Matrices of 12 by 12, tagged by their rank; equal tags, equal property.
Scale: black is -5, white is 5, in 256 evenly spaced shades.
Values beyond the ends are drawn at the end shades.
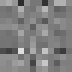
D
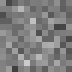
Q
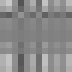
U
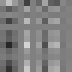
U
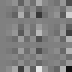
U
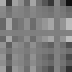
U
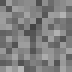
Q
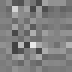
D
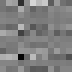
D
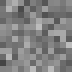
Q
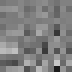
D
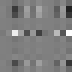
U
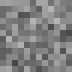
Q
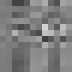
D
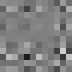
D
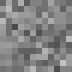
Q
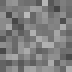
Q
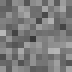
Q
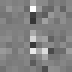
D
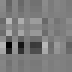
U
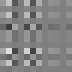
U
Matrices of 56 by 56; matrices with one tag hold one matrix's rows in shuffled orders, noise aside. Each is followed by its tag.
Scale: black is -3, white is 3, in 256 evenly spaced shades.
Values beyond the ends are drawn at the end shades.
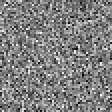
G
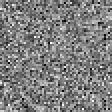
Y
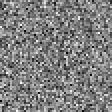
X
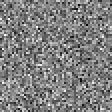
G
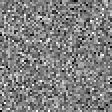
G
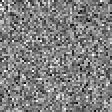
G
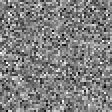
Y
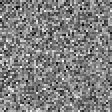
X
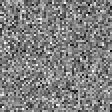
G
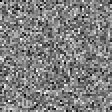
X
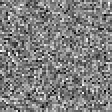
Y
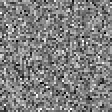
X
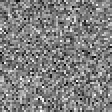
X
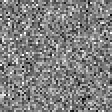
G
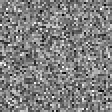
Y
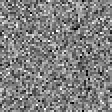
G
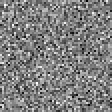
G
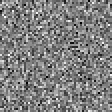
G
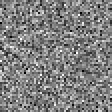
X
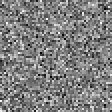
Y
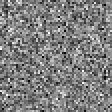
Y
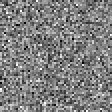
X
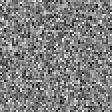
X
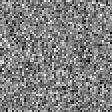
G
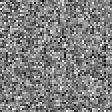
Y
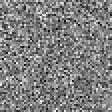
X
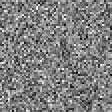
G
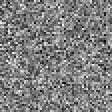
Y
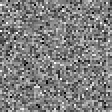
Y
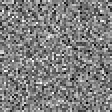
G
